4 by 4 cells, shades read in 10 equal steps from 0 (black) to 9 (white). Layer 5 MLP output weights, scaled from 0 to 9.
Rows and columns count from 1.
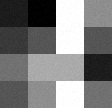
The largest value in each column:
4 6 9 5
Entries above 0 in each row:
3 4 4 4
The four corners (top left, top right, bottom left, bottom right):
1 5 3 4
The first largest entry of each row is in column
3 3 2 3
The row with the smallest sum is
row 1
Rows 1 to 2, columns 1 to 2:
1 0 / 2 3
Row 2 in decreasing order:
9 3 3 2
